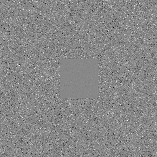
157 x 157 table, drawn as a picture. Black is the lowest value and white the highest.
Odd patch: calmer, in the centre. Grain: fine. Histogram: heavy tails on both sides. Mirror symmetry: none. Odd rows or columns: none. Stripes: none.
